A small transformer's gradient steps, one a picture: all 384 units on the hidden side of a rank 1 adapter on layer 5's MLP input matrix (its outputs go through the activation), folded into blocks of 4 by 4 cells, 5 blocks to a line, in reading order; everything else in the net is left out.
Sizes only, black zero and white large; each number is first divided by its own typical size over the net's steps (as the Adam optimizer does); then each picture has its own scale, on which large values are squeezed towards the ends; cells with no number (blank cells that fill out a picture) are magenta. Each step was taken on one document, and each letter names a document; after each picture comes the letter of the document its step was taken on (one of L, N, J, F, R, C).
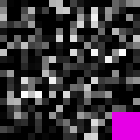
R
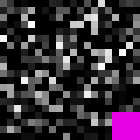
R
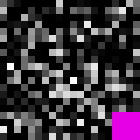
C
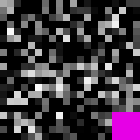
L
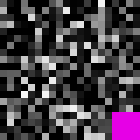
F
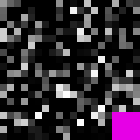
C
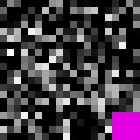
C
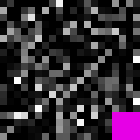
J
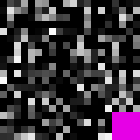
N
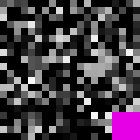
L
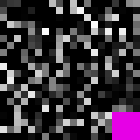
L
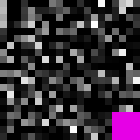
R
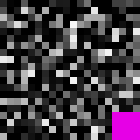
F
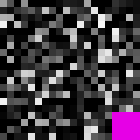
F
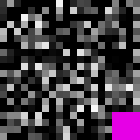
C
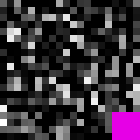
J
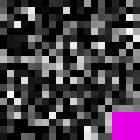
F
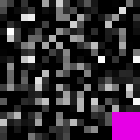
J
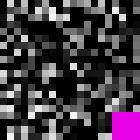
N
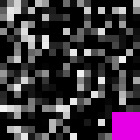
N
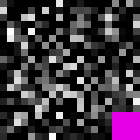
J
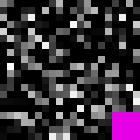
C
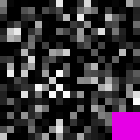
J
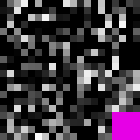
N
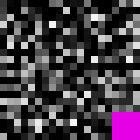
F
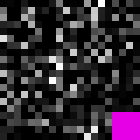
R
